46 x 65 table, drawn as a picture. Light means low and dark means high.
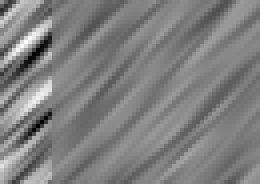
Mirror symmetry: none. Slope: none. Histogram: heavy tails on both sides. Average level on the scale: 50%. Seam: vertical, 20% of the way across, the right part calmer. Grain: diagonal, up to the right.
